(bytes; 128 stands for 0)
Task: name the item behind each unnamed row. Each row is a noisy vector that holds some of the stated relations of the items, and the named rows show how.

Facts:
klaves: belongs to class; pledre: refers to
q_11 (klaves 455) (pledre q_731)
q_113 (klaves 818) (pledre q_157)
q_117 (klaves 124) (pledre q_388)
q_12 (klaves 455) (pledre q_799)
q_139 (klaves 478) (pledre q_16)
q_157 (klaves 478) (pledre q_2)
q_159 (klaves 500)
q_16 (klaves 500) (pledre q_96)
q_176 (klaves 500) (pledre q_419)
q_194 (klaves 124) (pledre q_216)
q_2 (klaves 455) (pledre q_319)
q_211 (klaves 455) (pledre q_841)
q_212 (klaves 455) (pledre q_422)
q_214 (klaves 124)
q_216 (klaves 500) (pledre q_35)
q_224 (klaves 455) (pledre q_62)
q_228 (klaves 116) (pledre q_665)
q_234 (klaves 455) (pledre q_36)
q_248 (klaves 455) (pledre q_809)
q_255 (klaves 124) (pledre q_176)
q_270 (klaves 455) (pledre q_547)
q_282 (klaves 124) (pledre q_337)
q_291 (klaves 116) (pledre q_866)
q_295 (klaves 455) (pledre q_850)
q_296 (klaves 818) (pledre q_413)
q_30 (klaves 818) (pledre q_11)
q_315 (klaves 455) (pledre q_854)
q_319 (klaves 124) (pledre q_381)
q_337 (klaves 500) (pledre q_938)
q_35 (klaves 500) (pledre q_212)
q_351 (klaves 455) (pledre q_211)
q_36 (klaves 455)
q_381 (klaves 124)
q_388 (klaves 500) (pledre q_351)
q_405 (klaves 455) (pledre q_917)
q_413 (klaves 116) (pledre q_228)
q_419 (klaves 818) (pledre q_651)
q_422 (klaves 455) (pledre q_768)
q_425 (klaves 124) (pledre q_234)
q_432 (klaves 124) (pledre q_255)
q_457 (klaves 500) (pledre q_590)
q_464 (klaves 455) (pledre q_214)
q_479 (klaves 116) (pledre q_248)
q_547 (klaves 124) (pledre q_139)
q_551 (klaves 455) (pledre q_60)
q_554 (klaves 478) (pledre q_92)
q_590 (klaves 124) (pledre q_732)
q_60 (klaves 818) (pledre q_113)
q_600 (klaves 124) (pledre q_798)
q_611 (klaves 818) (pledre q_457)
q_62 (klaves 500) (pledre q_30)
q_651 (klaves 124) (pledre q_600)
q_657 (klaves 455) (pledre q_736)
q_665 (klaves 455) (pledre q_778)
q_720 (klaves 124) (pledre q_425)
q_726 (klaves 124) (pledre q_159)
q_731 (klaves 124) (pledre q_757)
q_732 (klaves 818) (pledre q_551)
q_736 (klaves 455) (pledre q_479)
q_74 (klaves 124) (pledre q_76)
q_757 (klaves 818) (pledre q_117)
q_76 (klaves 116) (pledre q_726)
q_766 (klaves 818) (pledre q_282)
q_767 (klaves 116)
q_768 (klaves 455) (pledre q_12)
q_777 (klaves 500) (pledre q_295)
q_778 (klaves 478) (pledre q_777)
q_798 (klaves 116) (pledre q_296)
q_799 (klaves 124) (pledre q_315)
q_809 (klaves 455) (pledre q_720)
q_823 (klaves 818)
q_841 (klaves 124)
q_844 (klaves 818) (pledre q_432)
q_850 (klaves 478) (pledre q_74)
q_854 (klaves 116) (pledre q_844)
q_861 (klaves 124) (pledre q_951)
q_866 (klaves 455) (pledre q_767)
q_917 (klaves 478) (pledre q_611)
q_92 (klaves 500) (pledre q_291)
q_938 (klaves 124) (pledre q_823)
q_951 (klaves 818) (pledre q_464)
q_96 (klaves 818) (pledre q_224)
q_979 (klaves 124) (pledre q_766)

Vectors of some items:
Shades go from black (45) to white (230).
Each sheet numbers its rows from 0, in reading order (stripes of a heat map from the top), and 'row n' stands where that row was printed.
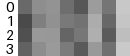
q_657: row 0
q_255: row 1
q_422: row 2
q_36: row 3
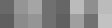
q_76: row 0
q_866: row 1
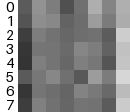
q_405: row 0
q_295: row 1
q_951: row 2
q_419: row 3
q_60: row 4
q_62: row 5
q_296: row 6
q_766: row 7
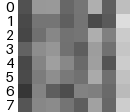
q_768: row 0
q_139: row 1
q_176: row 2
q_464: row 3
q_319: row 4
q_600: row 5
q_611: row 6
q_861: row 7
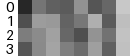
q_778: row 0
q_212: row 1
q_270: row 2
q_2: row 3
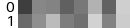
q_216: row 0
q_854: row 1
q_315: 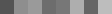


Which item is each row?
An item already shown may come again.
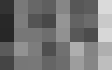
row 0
q_554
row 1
q_917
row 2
q_157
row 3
q_405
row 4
q_777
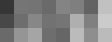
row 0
q_419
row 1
q_176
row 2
q_76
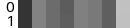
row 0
q_732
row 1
q_732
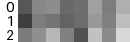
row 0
q_665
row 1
q_159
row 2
q_479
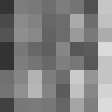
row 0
q_113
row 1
q_590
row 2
q_295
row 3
q_554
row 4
q_60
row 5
q_798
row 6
q_767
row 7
q_388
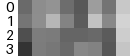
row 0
q_657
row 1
q_767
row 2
q_96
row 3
q_844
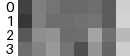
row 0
q_30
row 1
q_757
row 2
q_551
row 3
q_547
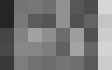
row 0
q_157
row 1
q_850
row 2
q_381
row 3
q_117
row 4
q_823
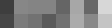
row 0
q_841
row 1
q_457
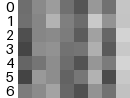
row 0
q_224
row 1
q_798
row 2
q_731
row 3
q_799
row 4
q_16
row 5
q_194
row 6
q_270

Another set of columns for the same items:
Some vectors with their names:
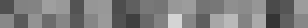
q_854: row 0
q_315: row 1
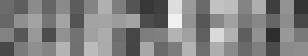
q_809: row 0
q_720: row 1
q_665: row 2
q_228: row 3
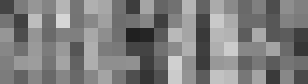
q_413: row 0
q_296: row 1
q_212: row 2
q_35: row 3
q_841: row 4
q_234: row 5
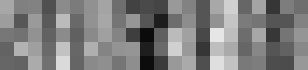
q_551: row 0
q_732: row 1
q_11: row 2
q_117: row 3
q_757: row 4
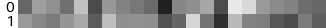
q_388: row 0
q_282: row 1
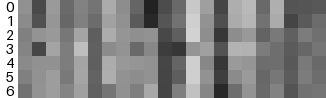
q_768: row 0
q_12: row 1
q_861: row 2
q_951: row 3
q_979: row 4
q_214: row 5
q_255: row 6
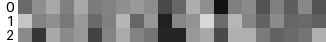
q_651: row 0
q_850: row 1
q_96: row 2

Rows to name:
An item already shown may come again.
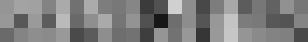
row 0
q_319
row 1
q_732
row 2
q_176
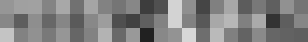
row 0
q_319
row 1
q_315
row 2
q_850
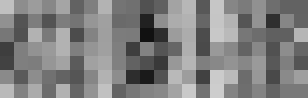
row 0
q_554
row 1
q_295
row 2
q_30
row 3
q_798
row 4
q_479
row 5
q_224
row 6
q_778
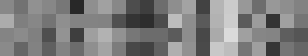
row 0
q_16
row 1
q_2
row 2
q_457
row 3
q_405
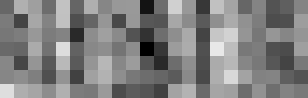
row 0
q_117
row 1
q_844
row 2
q_62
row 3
q_757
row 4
q_611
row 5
q_457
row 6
q_157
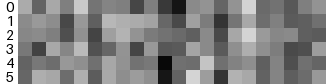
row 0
q_113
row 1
q_590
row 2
q_457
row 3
q_844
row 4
q_76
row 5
q_731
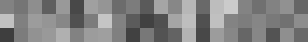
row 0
q_777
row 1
q_139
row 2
q_798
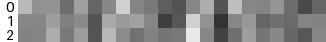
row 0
q_917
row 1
q_547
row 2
q_799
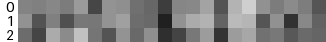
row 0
q_159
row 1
q_295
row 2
q_419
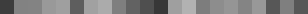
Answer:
q_479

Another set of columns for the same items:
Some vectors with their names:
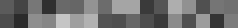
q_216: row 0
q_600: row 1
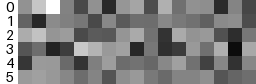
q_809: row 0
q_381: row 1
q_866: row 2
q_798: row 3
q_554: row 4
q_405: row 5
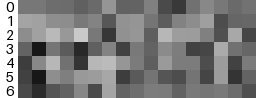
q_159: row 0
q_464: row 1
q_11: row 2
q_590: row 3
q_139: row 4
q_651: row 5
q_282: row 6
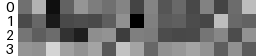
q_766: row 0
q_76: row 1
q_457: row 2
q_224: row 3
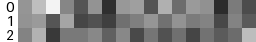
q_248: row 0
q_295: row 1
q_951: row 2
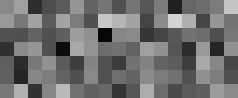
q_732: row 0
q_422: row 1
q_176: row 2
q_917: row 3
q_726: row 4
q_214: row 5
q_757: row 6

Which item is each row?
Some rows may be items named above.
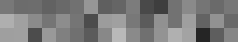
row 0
q_159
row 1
q_551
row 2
q_665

